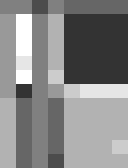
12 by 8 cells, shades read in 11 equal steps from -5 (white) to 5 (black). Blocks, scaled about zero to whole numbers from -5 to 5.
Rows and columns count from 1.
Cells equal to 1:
13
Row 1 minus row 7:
1 -3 2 1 4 5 5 5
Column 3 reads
2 0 0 0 0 0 0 0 0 0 0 0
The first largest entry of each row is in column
3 5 5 5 5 5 2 2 2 2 2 4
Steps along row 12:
up down up down same same same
